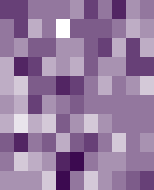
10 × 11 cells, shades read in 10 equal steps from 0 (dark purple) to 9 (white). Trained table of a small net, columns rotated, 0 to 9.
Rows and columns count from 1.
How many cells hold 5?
22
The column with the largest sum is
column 4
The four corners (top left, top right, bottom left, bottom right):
2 4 5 2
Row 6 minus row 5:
-1 -1 -1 2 3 1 0 -2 0 -1 -3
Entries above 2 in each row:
7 10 9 7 9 10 11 9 9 9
